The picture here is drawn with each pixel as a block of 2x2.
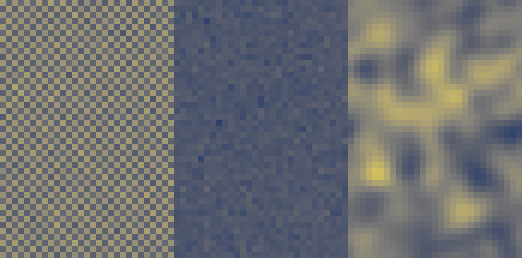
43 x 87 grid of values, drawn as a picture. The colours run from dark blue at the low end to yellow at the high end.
The table splits into one row of 3 panels. Panel 1,1: middling, checkered, strong in contrast. Panel 1,2: low, fine-grained, faint in contrast. Panel 1,3: middling, blotchy, strong in contrast.
